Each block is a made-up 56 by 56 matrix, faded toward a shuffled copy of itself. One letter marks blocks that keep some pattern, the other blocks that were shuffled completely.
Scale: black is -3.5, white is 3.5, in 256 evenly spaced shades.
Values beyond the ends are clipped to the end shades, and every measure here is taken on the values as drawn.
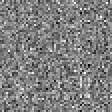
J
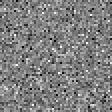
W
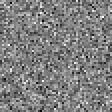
W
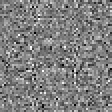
J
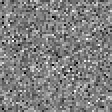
W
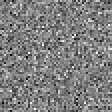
J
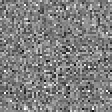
J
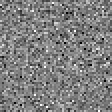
W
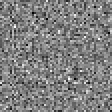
J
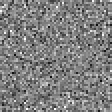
W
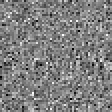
J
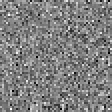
J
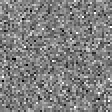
W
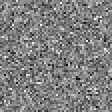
W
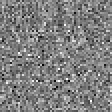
J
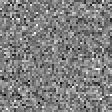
J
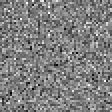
W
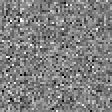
J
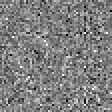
J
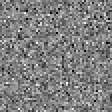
W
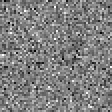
W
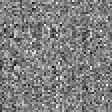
J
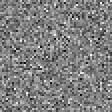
W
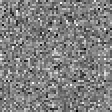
J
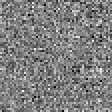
J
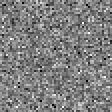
W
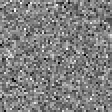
W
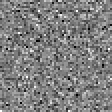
J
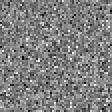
W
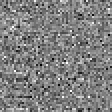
J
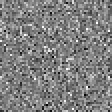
J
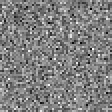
W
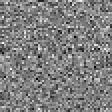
J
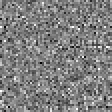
J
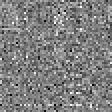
J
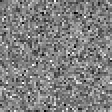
W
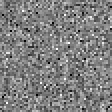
W
